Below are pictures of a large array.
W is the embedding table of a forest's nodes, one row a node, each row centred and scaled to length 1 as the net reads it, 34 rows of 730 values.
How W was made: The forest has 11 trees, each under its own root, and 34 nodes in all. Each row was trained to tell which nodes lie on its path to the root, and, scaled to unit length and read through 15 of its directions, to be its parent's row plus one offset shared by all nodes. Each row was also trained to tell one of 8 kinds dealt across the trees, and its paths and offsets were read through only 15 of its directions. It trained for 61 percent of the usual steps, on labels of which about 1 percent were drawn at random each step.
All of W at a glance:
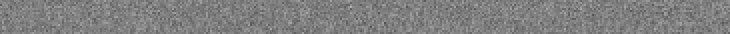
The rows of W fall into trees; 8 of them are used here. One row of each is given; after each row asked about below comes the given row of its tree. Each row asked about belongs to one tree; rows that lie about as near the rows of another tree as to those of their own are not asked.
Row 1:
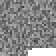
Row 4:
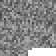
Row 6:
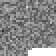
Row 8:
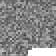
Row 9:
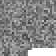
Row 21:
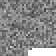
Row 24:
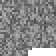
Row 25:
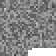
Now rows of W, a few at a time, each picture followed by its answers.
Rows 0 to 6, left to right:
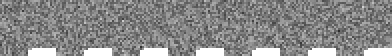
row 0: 24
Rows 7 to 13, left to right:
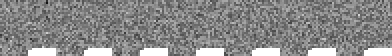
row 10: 25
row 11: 6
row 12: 8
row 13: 9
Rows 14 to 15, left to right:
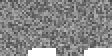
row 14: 8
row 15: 9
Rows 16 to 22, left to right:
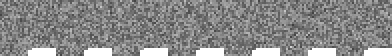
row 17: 9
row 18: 25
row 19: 25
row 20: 8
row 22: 24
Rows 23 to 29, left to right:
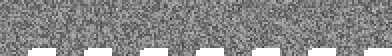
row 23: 1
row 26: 24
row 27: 6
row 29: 21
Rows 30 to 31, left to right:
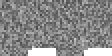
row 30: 1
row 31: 4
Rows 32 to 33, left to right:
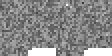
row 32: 21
